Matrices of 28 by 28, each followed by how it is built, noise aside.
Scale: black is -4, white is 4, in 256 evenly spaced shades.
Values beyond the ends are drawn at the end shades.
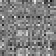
low rank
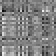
low rank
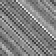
Toeplitz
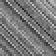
Toeplitz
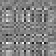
low rank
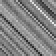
Toeplitz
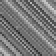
Toeplitz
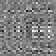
low rank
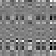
low rank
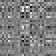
low rank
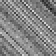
Toeplitz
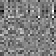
low rank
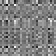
low rank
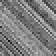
Toeplitz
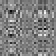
low rank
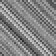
Toeplitz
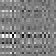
low rank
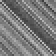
Toeplitz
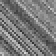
Toeplitz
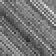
Toeplitz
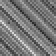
Toeplitz
